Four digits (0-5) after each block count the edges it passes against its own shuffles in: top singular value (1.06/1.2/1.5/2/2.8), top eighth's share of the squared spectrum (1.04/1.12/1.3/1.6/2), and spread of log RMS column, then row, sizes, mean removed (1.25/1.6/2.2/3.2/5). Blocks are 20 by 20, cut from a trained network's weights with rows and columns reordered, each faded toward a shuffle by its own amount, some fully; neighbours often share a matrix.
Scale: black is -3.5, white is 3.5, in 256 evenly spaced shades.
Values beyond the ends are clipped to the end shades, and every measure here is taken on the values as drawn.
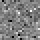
1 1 0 0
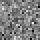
0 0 0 0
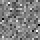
1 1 0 0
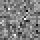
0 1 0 0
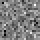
1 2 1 0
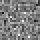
0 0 0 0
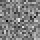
2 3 0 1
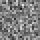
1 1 1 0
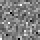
0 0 0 0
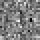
2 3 0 1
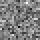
0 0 0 0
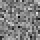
1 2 0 0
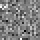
1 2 0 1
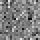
0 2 0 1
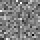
0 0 0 0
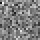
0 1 0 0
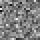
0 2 0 0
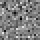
0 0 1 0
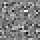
2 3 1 2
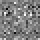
2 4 1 2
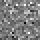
1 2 0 1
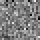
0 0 1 0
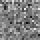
2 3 0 1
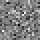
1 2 0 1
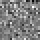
1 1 0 1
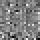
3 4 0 2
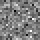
0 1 0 0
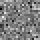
1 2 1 0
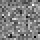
1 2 0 0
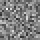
1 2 0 0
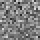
2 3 0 1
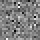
1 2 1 0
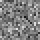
0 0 0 0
